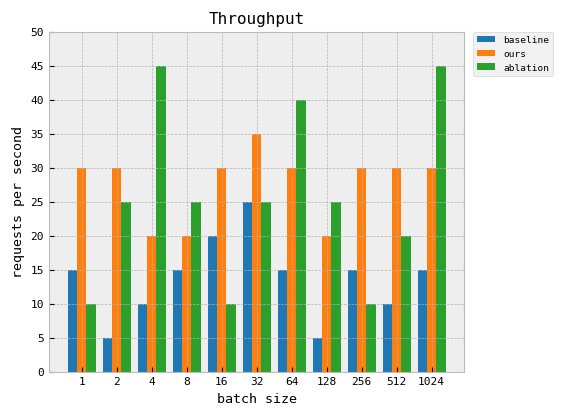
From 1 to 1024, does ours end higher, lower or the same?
the same
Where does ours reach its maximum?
32
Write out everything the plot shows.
Title: Throughput
x-axis: batch size, ticks 1 2 4 8 16 32 64 128 256 512 1024
y-axis: requests per second, ticks 0 5 10 15 20 25 30 35 40 45 50
Legend: baseline, ours, ablation
Values:
baseline: 15 5 10 15 20 25 15 5 15 10 15
ours: 30 30 20 20 30 35 30 20 30 30 30
ablation: 10 25 45 25 10 25 40 25 10 20 45
